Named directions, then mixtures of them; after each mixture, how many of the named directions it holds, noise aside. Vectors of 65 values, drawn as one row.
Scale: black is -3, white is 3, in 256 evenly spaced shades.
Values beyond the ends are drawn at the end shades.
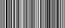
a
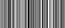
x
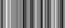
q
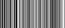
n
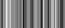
one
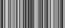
three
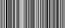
two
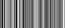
two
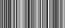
three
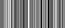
two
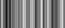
one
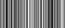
three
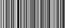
two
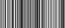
two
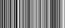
one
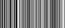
one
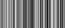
three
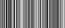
three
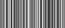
two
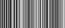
three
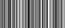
two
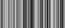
three
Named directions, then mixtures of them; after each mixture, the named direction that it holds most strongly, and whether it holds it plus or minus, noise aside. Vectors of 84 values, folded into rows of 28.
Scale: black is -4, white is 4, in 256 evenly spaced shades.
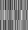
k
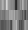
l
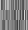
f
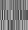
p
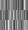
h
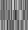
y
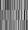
f, minus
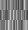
h, plus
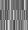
h, plus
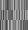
p, minus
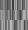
y, minus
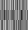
k, minus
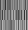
f, minus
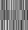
y, plus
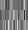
h, plus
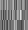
y, plus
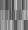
l, minus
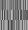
p, plus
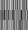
k, minus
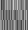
y, plus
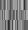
h, minus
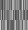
p, plus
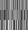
k, minus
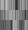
l, plus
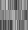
l, plus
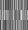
k, plus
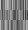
f, plus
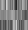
l, plus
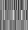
k, plus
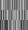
p, minus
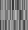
y, minus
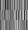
f, minus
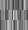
h, plus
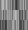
l, plus
